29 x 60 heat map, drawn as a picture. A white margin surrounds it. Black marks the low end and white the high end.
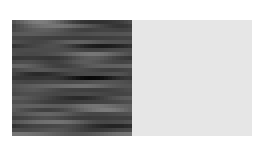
The table splits into one row of 2 panels. Panel 1,1: low, streaked across. Panel 1,2: very high, flat.
